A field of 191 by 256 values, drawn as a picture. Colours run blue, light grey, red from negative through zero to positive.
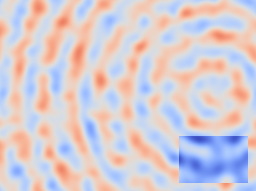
Average level on the scale: 50%. Roughest part: bottom right. Rings: centred on the middle right. Odd patch: lower, in the bottom right. Ninth with the lowest average: bottom right.
